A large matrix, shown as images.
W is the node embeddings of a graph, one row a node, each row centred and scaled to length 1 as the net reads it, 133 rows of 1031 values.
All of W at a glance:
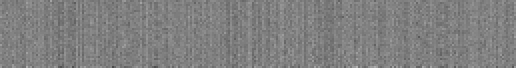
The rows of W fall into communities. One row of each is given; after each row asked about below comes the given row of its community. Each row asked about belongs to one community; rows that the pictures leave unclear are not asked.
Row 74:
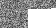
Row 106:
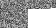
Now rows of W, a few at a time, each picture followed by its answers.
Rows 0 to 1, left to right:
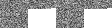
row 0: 74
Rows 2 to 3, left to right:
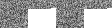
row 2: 74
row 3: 74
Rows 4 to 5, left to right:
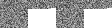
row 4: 106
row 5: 106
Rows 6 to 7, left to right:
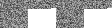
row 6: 106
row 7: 74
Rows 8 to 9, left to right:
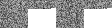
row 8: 106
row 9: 74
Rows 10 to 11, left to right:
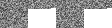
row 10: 106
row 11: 74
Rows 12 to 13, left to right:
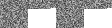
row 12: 106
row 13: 74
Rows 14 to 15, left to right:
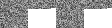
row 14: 106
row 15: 74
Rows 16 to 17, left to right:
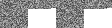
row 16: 106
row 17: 106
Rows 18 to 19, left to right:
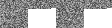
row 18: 74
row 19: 106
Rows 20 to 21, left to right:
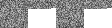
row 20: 74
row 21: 74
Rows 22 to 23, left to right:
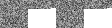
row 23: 106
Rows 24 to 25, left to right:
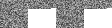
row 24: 106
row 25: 74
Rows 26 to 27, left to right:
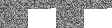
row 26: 106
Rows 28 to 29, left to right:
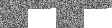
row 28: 74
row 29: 74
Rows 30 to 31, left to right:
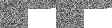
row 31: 106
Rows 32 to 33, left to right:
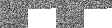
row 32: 74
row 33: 74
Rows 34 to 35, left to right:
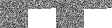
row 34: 74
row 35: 106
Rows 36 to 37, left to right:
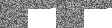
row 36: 106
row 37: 74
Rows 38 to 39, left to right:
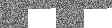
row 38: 74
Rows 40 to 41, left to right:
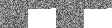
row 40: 74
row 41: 106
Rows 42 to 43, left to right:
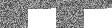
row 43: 106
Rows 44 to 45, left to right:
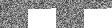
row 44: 106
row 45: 106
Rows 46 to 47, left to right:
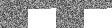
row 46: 106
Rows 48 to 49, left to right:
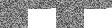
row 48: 106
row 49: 106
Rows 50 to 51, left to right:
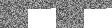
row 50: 106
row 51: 106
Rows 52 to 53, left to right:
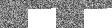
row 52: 74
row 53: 74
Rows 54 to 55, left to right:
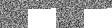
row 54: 106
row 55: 74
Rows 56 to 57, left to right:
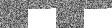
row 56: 106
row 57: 74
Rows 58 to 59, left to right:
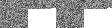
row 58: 74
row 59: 74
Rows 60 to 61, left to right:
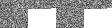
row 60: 106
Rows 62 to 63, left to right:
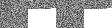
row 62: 106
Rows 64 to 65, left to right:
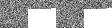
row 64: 74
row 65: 74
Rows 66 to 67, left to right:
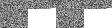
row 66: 106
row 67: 74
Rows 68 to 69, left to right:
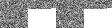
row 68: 74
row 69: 106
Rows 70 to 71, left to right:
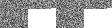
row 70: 74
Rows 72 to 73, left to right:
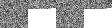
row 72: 106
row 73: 106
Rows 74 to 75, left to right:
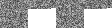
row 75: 74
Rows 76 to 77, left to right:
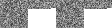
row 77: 106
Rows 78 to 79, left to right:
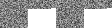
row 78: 106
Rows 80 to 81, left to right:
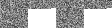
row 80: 74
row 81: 106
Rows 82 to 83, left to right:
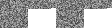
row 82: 74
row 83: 74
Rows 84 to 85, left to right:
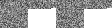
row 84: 74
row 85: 74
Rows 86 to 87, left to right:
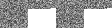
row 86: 106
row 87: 106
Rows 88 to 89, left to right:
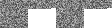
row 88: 74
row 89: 74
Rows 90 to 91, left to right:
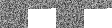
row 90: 74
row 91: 74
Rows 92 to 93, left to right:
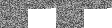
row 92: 74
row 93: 74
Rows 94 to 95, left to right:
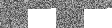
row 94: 106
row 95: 74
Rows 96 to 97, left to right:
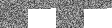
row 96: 106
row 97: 106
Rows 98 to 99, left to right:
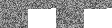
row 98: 74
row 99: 106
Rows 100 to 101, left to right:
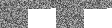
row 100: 106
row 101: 106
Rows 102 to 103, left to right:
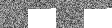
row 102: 74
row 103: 106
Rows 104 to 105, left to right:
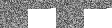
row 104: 106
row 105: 106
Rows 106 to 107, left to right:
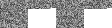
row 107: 74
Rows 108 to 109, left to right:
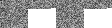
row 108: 106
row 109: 106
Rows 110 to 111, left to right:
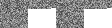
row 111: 106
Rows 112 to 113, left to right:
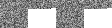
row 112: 74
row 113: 74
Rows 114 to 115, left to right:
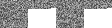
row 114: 106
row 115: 74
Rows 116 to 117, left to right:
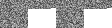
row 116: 106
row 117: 106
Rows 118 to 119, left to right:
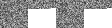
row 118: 106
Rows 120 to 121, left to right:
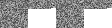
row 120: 74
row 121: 106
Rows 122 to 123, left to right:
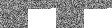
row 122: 74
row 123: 74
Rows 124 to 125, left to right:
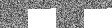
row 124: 106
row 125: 74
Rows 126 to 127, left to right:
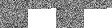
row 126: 74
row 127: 106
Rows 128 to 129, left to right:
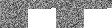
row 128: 74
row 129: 106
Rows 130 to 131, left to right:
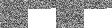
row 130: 106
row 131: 106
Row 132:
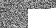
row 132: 106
